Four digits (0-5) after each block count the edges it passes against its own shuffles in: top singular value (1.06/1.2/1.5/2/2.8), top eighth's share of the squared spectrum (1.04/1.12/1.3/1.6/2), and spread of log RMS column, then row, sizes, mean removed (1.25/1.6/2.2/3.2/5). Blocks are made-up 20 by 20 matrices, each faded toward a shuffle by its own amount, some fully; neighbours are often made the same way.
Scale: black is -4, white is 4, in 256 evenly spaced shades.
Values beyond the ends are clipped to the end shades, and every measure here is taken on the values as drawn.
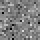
0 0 0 0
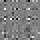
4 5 2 2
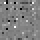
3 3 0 0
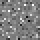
0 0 0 0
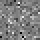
1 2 0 0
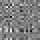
3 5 2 2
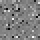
2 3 1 0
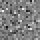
0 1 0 0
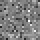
0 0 0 0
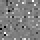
0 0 0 1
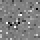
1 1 0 0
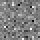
1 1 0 0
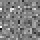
3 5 1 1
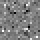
1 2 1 1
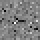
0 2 0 0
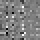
2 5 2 1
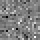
0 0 0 0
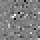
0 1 1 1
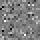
1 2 0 0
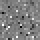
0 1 0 0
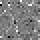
2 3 0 0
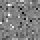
0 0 0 0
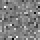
0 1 0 1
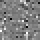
2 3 1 0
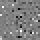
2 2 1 0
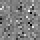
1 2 1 0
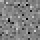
0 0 0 0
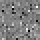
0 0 0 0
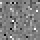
1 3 1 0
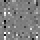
3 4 1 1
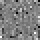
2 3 1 0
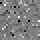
1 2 0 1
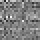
3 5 2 2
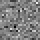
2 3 0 1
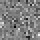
1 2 0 0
